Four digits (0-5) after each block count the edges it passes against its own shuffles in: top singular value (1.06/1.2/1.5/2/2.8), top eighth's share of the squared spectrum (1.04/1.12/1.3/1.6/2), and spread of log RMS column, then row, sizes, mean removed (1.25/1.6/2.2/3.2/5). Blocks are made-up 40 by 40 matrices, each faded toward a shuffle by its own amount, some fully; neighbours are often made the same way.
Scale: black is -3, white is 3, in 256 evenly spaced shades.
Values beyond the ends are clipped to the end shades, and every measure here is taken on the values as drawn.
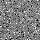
0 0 0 1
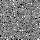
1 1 0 0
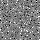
0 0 0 0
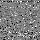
1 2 0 2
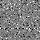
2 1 0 1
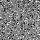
2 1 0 0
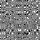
4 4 2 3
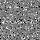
1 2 0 2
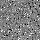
0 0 0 0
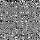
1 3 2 3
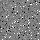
0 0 0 0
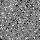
0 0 0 0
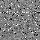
1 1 0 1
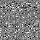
1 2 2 3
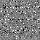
1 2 0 2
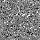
0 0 0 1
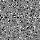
1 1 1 2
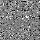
1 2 1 2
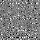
2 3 1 2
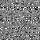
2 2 0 3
